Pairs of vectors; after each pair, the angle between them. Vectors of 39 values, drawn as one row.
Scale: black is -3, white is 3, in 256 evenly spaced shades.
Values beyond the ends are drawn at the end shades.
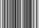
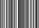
orthogonal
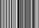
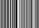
nearly opposite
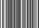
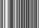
orthogonal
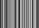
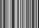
orthogonal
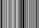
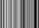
partly aligned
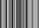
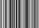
partly aligned
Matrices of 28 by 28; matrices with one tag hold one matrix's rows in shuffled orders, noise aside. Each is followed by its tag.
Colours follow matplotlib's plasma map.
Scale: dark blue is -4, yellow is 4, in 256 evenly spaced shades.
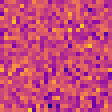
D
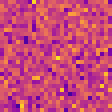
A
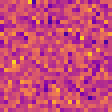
D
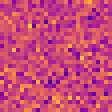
D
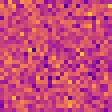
D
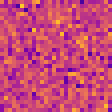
A
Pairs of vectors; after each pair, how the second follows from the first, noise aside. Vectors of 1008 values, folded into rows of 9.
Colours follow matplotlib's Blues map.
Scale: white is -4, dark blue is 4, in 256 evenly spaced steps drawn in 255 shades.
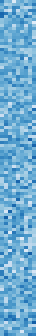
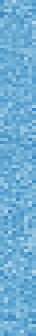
shrunk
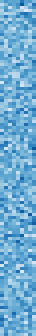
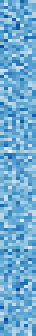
wrapped around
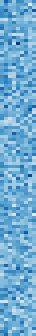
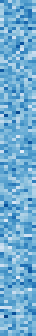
wrapped around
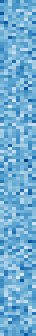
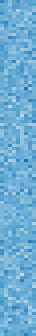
shrunk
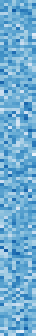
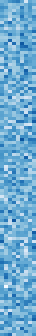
wrapped around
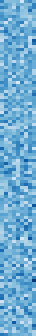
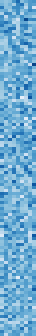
wrapped around
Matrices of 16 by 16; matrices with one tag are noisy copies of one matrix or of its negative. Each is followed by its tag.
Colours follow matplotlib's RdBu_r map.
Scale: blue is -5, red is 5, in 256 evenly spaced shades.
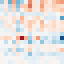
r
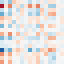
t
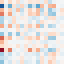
t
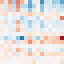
r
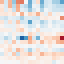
r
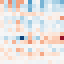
r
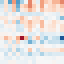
r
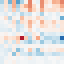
r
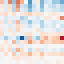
r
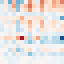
r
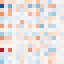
t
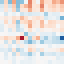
r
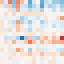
r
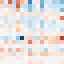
r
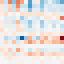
r
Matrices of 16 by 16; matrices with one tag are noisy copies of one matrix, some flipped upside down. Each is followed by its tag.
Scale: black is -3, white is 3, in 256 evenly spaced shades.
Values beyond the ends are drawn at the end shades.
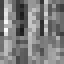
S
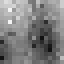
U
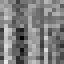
S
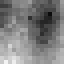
U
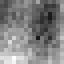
U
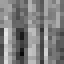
S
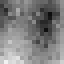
U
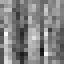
S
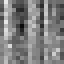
S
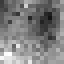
U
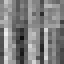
S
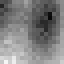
U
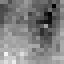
U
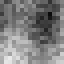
U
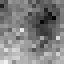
U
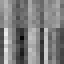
S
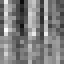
S
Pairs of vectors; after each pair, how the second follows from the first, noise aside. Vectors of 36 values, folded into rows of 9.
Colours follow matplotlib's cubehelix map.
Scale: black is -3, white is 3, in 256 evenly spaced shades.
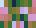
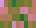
shrunk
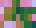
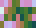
copied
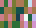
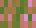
shrunk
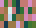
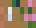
partly zeroed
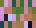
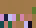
partly zeroed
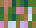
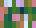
wrapped around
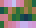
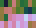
wrapped around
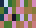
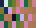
copied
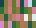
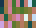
copied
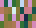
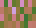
shrunk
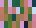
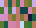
shuffled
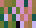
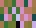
copied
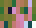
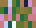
wrapped around
